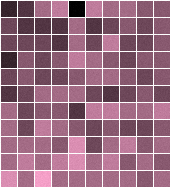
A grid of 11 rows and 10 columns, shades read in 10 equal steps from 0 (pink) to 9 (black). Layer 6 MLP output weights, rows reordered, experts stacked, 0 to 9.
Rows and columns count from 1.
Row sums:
43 50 45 42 42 45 34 40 31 27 26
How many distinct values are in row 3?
5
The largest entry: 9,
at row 1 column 5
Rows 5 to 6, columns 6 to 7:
3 3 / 5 6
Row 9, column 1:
3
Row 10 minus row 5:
-2 -2 -2 -3 -3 0 -1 0 -2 0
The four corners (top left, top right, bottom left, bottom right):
7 4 1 3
